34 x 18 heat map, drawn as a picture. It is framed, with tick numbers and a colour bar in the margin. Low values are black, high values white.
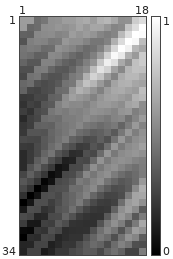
Lone odd cells: none. Mirror symmetry: none. Ninth with the highest average: top right. Slope: up to the top right. Grain: diagonal, up to the right. Ninth with the lowest average: bottom left.
